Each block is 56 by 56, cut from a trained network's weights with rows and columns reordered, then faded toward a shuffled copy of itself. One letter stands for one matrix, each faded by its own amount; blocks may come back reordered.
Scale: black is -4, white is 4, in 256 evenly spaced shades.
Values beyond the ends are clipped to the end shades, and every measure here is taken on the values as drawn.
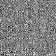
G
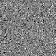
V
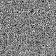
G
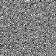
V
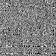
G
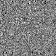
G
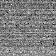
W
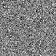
V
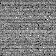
W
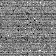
W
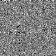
G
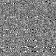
G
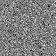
V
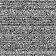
W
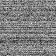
W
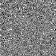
G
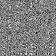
G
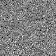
V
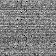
W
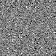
V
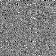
G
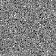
V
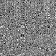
V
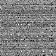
W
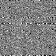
G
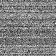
W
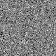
V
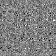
G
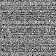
W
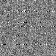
G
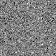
G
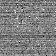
W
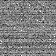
W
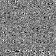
G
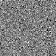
V
